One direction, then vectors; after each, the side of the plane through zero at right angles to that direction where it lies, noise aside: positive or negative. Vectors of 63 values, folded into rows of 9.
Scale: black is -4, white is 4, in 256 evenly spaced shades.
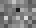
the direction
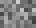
positive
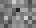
positive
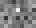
negative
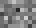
positive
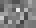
negative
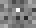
negative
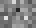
positive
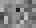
positive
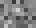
negative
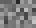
negative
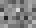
negative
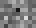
positive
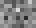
negative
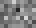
positive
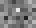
negative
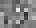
negative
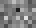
positive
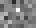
negative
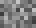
positive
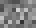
negative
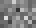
positive
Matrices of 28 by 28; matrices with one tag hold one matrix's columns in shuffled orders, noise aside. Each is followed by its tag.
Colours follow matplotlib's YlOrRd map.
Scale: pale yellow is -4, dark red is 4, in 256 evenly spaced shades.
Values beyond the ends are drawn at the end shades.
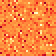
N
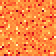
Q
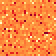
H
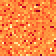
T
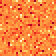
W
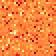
N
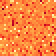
W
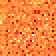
H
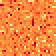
W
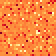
N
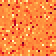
W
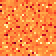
T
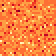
T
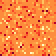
Q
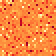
W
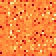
N
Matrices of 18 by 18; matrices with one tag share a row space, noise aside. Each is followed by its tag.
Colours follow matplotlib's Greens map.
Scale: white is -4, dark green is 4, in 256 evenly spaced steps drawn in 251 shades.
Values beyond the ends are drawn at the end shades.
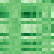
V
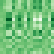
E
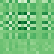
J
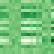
V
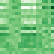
V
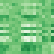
V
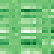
V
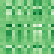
E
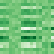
V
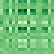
J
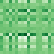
J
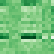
V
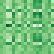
E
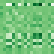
E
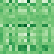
J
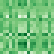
J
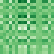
J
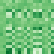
E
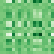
E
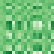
E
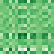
J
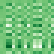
E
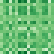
J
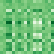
E
